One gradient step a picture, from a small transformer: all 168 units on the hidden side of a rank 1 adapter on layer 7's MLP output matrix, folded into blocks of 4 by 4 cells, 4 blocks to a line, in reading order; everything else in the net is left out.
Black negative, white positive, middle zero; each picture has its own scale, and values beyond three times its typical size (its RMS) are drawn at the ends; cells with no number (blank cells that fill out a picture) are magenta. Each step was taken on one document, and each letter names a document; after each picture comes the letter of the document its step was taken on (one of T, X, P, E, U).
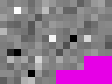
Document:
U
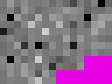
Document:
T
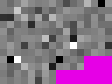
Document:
T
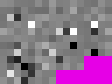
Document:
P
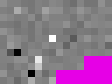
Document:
U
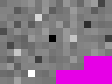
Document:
U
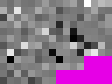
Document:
T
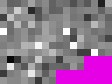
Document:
T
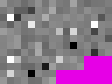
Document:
P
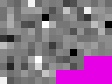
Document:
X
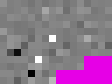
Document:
U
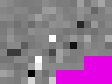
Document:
U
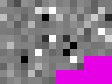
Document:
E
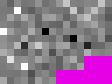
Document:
T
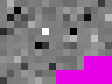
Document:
T
